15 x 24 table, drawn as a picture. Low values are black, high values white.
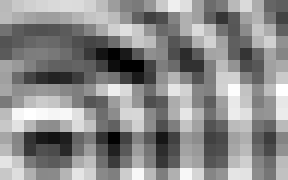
Mirror symmetry: none. Odd rows or columns: none. Slope: none. Calmest part: top left. Rings: centred on the bottom left.
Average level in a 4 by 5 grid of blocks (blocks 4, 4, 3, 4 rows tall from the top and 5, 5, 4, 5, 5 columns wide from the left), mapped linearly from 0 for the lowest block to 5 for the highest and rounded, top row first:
2 3 3 3 2 / 1 0 0 2 3 / 5 3 3 3 4 / 2 1 1 2 3
